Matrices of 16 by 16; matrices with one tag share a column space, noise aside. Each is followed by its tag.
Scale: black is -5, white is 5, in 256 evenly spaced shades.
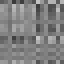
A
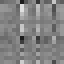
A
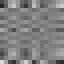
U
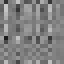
A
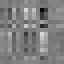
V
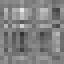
V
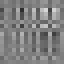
V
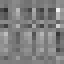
V
